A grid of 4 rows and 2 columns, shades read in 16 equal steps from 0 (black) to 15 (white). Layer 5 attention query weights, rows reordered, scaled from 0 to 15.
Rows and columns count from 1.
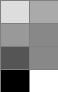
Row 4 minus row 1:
-13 5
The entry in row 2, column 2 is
8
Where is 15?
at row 4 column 2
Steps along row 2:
down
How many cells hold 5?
1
